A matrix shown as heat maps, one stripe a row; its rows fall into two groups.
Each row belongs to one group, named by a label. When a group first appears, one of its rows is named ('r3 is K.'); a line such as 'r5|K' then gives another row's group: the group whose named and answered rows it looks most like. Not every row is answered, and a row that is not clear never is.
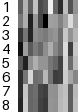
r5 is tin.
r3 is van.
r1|van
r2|van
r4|van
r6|tin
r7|van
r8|van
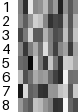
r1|tin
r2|tin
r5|van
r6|tin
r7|van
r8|tin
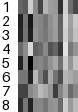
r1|tin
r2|van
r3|van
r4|tin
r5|van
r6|van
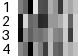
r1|van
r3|van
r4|van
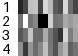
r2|van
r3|tin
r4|tin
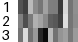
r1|tin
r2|tin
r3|van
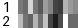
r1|tin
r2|tin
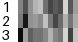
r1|tin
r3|van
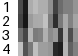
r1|tin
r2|tin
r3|tin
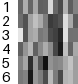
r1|van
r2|tin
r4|tin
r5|van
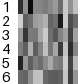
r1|van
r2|tin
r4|tin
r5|van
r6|tin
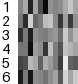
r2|tin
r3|van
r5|tin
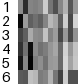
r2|van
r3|tin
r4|van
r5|van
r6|tin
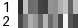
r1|van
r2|tin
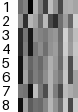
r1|van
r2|tin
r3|van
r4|van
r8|van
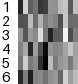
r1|van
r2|tin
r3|tin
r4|van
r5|van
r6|van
